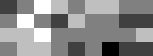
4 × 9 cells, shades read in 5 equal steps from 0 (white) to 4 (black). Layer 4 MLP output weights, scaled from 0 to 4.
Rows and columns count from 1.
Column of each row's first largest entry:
1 4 4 7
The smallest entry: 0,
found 3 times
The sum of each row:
14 18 13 21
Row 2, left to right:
2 0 2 3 1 2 2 3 3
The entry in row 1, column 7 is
1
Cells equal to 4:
1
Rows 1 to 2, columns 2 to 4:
2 0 1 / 0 2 3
